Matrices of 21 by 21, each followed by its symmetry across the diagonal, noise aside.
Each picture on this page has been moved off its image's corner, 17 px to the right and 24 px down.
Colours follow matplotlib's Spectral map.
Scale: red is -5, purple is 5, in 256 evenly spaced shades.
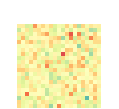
neither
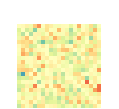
neither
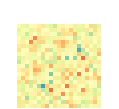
symmetric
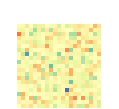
neither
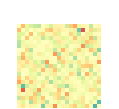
symmetric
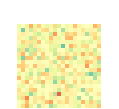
neither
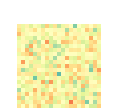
neither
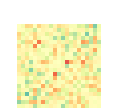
symmetric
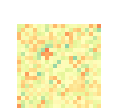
symmetric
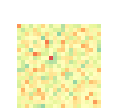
symmetric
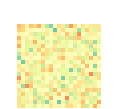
symmetric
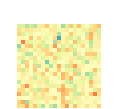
neither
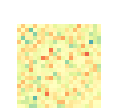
symmetric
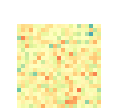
neither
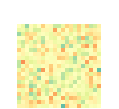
symmetric
